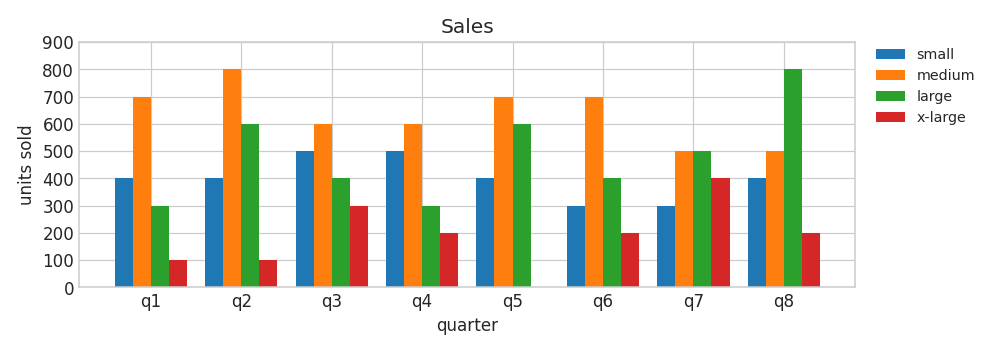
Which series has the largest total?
medium
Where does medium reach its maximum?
q2
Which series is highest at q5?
medium
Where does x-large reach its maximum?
q7
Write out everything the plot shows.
Title: Sales
x-axis: quarter, ticks q1 q2 q3 q4 q5 q6 q7 q8
y-axis: units sold, ticks 0 100 200 300 400 500 600 700 800 900
Legend: small, medium, large, x-large
Values:
small: 400 400 500 500 400 300 300 400
medium: 700 800 600 600 700 700 500 500
large: 300 600 400 300 600 400 500 800
x-large: 100 100 300 200 0 200 400 200
